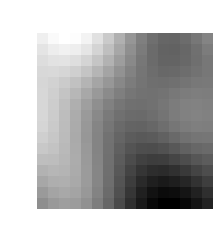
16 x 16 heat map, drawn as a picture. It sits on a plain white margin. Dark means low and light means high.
The ninth with the lowest average is the bottom right. The top left is the ninth with the highest average. There is an overall slope up to the top left. There are no lone odd cells.
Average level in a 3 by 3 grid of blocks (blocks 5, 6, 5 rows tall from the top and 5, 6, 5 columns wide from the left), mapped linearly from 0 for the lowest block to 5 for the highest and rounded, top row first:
5 3 2 / 4 2 2 / 3 1 0
